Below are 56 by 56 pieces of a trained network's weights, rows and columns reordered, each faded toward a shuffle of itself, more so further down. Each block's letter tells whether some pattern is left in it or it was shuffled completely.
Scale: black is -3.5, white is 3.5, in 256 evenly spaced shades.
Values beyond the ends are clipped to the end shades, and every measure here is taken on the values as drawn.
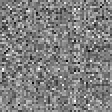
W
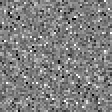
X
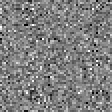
W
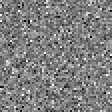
X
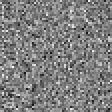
W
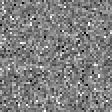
X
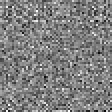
W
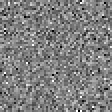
W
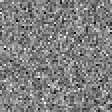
X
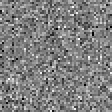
W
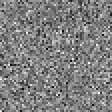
X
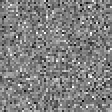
W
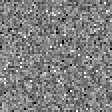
X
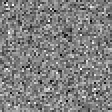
W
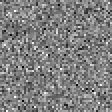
X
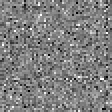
W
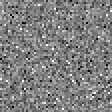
X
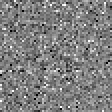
W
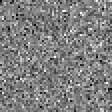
X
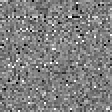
W
